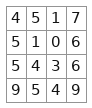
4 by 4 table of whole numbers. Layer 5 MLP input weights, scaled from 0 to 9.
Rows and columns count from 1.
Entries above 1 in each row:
3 2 4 4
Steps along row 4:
down down up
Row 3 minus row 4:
-4 -1 -1 -3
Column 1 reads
4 5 5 9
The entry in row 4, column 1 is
9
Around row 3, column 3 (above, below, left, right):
0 4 4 6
